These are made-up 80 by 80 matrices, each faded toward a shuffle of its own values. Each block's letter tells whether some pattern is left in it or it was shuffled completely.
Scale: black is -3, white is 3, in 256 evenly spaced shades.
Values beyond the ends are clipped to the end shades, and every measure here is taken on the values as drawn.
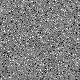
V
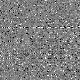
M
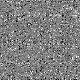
M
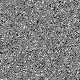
V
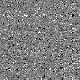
M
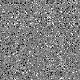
M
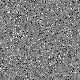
V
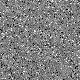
V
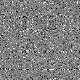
M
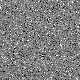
V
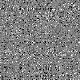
M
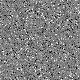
V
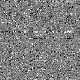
M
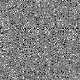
M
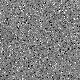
V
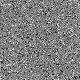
V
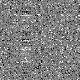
M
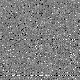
M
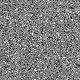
V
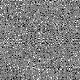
M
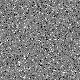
V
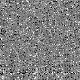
M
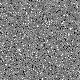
V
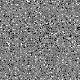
M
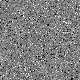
V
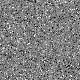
V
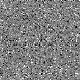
M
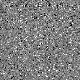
M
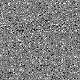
M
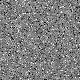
V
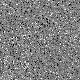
V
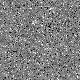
V
